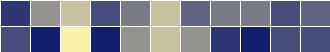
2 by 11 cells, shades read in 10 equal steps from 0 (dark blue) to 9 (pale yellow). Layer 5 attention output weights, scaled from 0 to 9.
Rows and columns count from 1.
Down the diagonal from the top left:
1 0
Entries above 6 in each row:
2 2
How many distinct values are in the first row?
6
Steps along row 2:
down up down up up down down down up same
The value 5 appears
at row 1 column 2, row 2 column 5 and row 2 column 7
